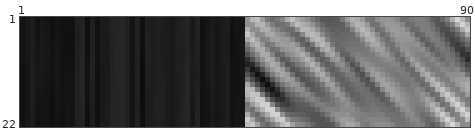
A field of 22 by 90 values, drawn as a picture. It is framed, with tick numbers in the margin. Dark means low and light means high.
It is made of 1 by 2 panels. Panel 1,1: very low, streaked downward, faint in contrast. Panel 1,2: middling, slanting down to the right, strong in contrast.
